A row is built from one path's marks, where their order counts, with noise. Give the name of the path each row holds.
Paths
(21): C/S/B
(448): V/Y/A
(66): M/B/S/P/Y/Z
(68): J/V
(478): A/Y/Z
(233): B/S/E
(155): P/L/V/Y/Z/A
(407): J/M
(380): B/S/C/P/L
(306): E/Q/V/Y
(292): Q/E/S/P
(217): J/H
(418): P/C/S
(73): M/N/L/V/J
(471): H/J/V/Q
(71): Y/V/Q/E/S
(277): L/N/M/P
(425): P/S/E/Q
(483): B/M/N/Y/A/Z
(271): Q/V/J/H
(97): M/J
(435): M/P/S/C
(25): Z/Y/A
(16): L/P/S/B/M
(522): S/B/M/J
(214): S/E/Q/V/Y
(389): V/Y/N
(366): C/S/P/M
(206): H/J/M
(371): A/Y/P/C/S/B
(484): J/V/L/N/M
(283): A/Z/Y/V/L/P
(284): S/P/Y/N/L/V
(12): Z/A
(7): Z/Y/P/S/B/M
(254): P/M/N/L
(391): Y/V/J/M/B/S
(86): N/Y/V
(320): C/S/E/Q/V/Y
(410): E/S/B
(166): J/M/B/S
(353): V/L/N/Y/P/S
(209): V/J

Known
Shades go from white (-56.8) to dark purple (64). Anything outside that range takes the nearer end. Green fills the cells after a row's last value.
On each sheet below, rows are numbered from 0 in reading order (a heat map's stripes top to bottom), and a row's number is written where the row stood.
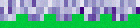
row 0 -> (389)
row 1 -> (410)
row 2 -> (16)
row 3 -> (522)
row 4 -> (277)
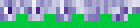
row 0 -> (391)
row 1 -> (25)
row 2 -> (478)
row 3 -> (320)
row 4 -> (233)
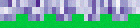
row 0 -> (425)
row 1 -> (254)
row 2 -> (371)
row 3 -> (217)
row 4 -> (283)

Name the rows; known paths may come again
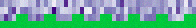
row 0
(233)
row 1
(16)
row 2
(155)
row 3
(214)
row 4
(407)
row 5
(366)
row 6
(389)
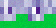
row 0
(7)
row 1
(71)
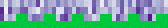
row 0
(86)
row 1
(418)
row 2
(522)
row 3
(448)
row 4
(217)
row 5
(66)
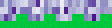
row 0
(380)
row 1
(254)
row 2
(25)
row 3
(435)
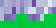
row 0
(21)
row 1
(410)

